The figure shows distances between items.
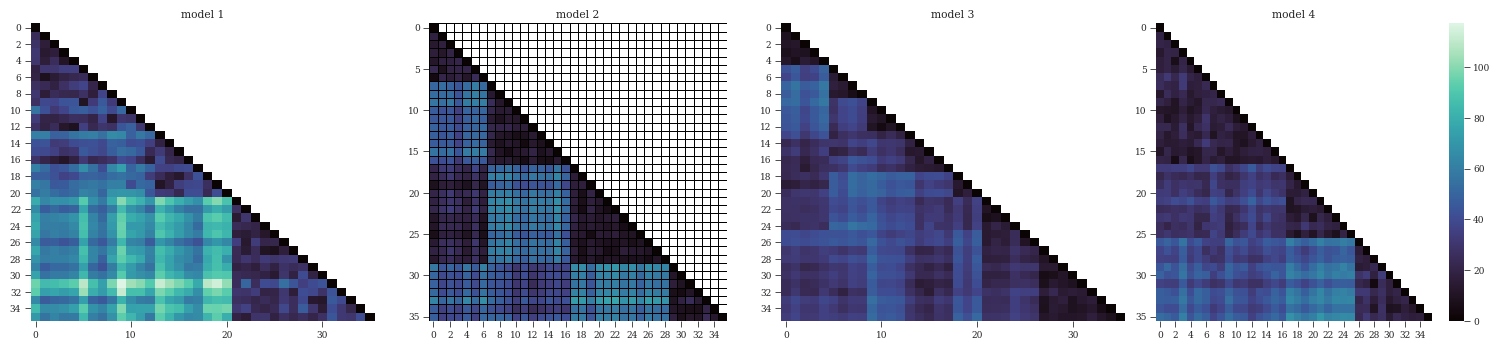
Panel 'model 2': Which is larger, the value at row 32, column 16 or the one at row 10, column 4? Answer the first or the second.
the second
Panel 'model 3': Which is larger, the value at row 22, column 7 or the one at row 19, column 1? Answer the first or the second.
the first
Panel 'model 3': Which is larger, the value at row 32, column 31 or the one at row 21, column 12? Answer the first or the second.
the second
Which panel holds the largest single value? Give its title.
model 1
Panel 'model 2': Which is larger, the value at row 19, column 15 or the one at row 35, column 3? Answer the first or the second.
the first
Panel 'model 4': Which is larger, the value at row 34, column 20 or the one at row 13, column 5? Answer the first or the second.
the first
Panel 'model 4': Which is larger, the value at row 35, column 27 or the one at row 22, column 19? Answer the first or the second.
the first
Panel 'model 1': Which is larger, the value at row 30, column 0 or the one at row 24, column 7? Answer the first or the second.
the first
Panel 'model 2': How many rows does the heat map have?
36
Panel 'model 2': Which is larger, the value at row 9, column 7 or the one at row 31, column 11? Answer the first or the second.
the second
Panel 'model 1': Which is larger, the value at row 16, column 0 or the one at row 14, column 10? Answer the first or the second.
the second
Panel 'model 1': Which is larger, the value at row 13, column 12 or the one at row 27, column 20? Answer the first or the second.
the second
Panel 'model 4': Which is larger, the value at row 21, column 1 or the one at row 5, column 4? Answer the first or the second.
the first
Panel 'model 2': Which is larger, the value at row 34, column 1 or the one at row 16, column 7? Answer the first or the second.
the first
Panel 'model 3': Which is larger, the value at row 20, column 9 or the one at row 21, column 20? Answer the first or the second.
the first
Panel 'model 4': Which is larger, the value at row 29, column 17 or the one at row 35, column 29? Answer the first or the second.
the first
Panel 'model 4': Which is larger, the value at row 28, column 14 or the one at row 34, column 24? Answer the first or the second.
the second
